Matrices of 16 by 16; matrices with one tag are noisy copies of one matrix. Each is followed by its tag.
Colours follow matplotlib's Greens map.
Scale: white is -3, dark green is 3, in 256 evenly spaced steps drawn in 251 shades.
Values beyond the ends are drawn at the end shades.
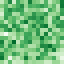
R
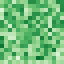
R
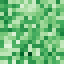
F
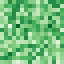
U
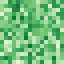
U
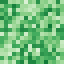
F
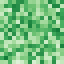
U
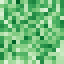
R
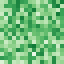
U
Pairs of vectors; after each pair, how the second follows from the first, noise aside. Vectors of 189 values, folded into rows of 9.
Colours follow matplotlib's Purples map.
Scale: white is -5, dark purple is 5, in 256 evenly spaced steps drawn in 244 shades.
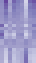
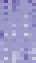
partly zeroed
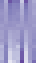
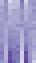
negated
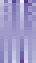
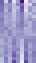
negated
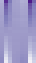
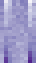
negated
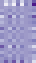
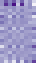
negated
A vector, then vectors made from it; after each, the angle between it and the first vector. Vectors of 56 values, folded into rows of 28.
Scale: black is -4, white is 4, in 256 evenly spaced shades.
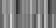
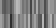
nearly opposite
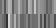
orthogonal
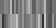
partly aligned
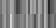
nearly parallel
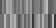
partly aligned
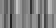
nearly opposite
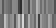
orthogonal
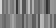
orthogonal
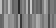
partly aligned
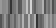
orthogonal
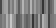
partly aligned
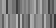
partly aligned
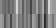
nearly opposite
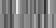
nearly opposite
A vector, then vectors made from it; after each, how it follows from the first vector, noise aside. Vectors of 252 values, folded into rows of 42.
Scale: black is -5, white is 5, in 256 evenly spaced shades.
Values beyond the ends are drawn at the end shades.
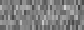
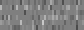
partly zeroed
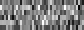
scaled up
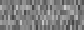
copied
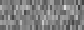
copied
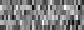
scaled up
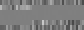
partly zeroed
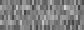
copied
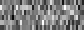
scaled up
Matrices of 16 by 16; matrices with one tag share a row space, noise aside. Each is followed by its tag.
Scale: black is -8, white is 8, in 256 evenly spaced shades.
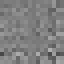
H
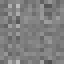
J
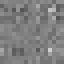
H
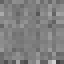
H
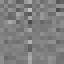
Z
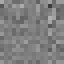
H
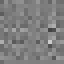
H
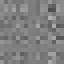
H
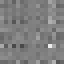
H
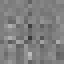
Z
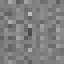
Z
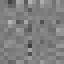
Z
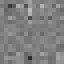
Z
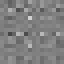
Z
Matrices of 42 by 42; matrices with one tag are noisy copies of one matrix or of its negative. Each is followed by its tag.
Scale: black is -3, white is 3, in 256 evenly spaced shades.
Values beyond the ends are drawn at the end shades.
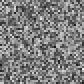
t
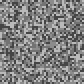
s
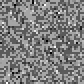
t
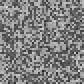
s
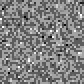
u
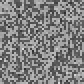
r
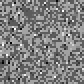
t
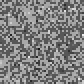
t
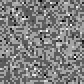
t
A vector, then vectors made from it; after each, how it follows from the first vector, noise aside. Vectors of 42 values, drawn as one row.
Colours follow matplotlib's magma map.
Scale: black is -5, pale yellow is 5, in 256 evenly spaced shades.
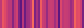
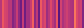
copied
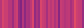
shrunk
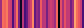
scaled up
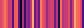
scaled up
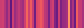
wrapped around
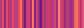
sign-scrambled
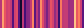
scaled up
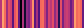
scaled up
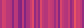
shrunk
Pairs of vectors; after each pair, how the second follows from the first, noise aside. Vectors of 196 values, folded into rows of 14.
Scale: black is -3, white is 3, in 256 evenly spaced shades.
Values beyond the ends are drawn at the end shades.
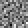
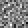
negated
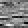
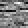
reversed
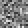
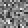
sign-scrambled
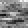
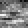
negated
